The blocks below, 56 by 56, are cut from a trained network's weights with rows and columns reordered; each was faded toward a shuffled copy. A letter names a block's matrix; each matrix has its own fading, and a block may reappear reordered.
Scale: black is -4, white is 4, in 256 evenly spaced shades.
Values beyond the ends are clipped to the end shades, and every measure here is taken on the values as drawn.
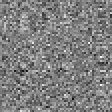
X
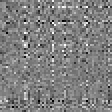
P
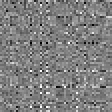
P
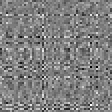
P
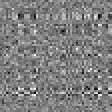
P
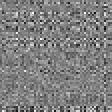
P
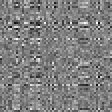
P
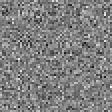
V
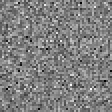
V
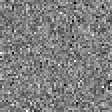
V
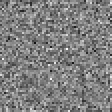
V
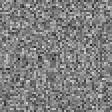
X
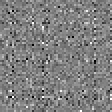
P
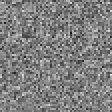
X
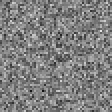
X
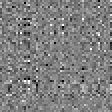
P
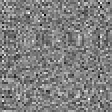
X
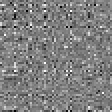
P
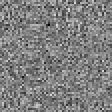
X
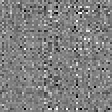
P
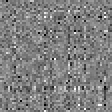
P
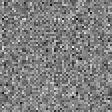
X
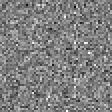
V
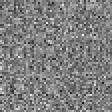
V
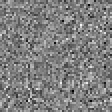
X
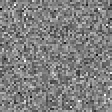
V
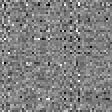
P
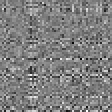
P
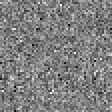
V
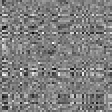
P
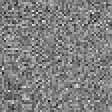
V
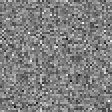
V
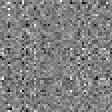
P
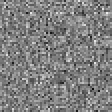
V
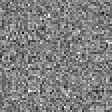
V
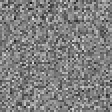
X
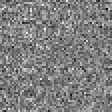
V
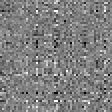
P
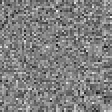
V
